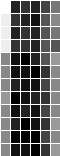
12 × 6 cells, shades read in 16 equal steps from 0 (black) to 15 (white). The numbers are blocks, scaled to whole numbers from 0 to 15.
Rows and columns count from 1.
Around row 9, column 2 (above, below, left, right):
0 2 8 2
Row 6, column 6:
8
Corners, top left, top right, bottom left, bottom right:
15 7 8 9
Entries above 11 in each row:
1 1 1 1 0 0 0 0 0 0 0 0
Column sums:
122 18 17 14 48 94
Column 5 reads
4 5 5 5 5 3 4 3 4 3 4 3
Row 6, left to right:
8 1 1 0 3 8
